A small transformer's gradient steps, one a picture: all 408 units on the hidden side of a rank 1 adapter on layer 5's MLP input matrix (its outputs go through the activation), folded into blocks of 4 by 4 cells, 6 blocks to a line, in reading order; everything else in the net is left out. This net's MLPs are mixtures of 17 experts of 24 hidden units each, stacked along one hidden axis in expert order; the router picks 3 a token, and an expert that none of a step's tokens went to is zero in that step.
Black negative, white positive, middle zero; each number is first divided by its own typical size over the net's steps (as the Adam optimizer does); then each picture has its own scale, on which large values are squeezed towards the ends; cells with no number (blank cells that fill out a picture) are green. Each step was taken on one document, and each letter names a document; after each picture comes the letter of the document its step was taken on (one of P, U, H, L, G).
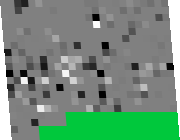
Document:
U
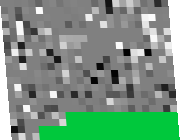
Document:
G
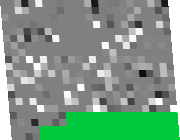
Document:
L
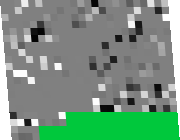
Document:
L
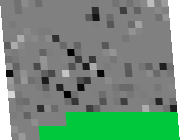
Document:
U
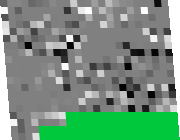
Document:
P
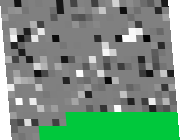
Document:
L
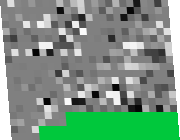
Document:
P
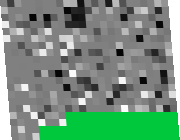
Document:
P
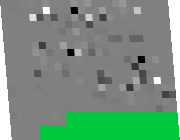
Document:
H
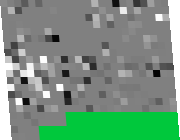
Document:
U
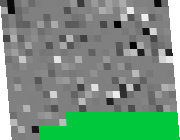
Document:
P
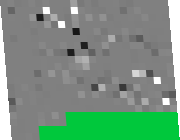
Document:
H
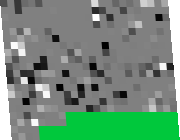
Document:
U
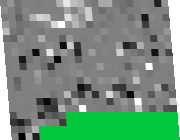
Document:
P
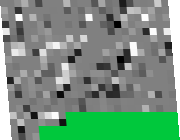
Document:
G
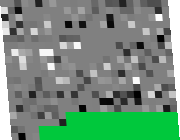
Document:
G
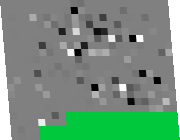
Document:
H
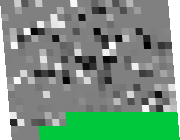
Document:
L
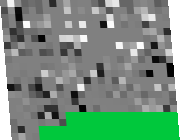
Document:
G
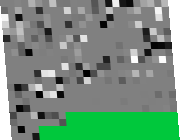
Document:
G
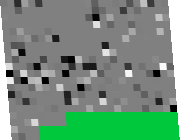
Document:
U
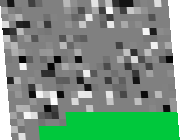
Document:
G
